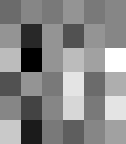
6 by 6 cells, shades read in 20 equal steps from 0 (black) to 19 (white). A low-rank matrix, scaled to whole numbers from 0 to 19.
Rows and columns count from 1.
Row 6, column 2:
2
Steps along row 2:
down up down up down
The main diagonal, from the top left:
8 3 11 17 9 12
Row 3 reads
14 0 11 14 12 19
